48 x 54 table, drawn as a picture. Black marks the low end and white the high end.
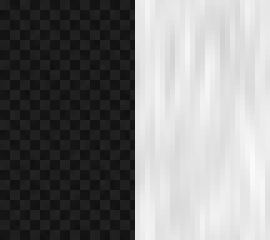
The table splits into one row of 2 panels. Panel 1,1: very low, checkered, faint in contrast. Panel 1,2: very high, streaked downward, faint in contrast.
